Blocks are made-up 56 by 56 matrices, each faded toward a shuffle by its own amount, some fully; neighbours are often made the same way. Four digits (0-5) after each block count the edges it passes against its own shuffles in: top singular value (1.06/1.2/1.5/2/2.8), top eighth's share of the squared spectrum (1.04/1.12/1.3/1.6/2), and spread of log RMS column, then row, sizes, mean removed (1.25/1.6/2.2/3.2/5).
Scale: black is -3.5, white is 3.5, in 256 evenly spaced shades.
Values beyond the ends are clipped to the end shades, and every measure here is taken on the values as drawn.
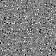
1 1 0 2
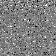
1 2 0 2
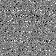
1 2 0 2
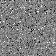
0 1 0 1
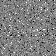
1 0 0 0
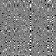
4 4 2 2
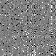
4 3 2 1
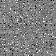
3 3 1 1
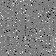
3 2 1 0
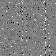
3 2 1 0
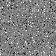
1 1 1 0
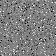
0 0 0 0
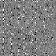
4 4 2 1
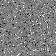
1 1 0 0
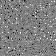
1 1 0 0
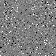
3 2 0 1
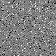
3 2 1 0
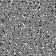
1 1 0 0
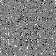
3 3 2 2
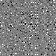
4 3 1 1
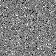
2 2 0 0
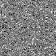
3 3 0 1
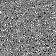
2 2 0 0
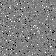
1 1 0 0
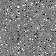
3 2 0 0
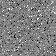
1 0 0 0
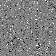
2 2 0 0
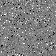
1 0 0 0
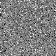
1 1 2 0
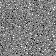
0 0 0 0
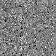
0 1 2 0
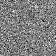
2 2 0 0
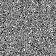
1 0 0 0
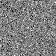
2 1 0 0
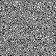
3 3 0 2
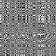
4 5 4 4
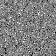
0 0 0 0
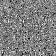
2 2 0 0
